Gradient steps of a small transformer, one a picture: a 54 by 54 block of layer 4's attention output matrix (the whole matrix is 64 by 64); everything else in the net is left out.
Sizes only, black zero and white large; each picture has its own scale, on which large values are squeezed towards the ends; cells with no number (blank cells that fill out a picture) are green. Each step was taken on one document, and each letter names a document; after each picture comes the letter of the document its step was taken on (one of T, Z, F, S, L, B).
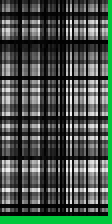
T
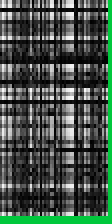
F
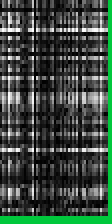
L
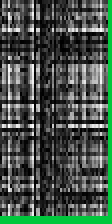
L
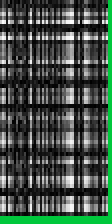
F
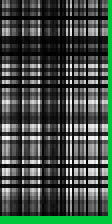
T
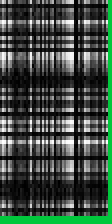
F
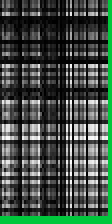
T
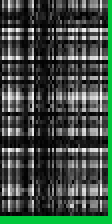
L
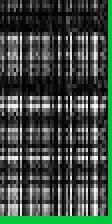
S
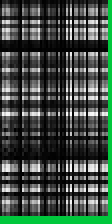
T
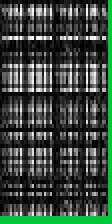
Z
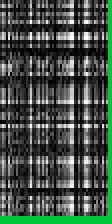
F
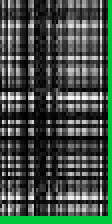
L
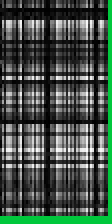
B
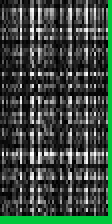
Z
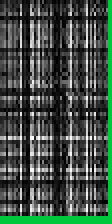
Z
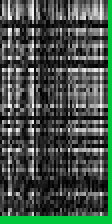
L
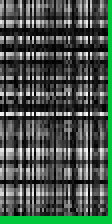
B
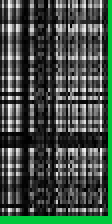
L
